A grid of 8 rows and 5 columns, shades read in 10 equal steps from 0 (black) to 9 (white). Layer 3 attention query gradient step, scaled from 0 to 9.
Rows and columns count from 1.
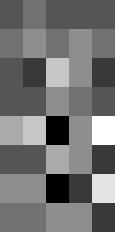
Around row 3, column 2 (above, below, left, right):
5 3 3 7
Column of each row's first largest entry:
2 2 3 3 5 3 5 3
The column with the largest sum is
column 4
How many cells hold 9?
1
